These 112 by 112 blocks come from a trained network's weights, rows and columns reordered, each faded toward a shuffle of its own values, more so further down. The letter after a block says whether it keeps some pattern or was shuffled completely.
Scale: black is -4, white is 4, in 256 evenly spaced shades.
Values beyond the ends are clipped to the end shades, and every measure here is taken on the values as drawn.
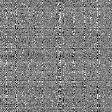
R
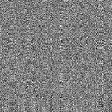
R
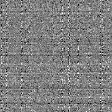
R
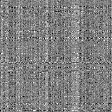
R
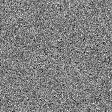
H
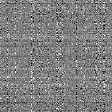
R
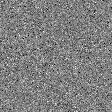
H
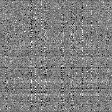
R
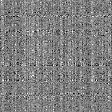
R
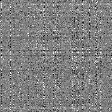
R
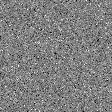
H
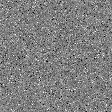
H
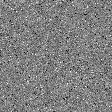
H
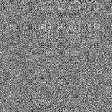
R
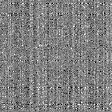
R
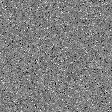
H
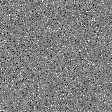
H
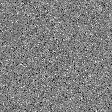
H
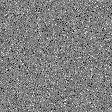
H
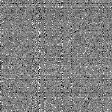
R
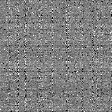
R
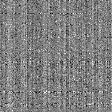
R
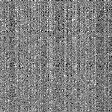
R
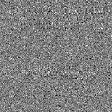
R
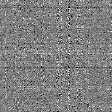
R
